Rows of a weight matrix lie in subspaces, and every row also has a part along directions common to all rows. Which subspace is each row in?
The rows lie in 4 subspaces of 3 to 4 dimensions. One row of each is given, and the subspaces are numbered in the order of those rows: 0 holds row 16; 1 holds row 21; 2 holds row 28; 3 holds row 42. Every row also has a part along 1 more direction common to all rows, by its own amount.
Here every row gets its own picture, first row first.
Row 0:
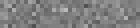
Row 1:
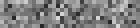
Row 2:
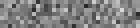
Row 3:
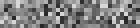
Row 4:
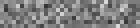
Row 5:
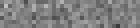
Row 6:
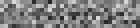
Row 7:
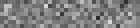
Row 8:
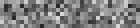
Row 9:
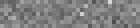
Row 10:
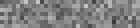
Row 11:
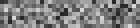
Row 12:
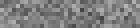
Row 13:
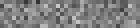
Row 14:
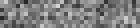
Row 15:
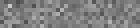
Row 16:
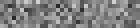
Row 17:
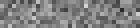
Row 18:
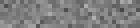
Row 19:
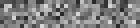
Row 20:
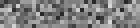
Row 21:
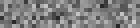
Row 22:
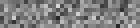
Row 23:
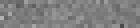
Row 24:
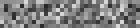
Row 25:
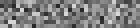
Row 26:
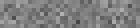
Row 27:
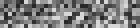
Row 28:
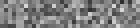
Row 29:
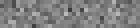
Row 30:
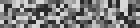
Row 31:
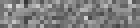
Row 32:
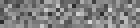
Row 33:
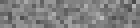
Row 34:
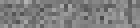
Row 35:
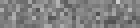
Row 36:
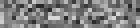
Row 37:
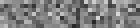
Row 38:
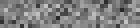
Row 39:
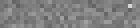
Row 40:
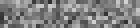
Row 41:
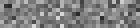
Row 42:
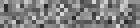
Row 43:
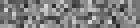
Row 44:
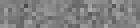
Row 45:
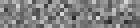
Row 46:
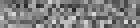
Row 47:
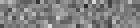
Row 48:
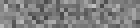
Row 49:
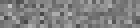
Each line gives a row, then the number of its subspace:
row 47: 0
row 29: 0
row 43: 2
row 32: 1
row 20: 0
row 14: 0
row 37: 2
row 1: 3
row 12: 0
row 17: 2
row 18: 2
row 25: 0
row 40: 3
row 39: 3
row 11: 0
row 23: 1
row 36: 3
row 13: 0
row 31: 1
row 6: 3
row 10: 0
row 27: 1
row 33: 0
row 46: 3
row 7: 3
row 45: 3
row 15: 1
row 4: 3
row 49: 1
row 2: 2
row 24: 3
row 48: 3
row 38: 1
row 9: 0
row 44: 2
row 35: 3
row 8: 2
